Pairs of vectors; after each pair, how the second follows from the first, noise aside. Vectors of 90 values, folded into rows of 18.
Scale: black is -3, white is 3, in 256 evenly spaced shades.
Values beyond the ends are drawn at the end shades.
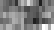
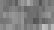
shrunk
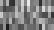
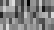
negated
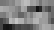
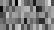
shuffled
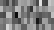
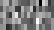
negated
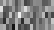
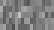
shrunk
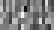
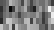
shuffled
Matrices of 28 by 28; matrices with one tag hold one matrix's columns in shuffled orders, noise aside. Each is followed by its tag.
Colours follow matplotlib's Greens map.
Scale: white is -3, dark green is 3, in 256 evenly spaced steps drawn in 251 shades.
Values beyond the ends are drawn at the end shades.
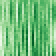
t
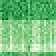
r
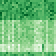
r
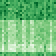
r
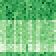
r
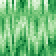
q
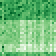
r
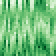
q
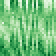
q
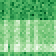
r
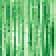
t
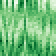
q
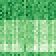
r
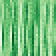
t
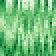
q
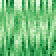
q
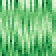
q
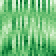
q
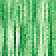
t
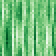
t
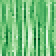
t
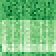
r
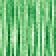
t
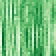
t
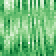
q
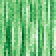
t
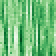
t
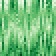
q
